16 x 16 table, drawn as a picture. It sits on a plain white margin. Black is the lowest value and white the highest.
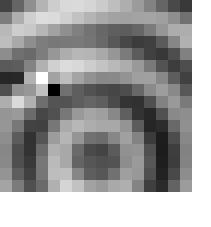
Roughest part: middle left. Odd patch: rougher, in the middle left. Ninth with the lowest average: bottom right. Rings: centred on the bottom middle.
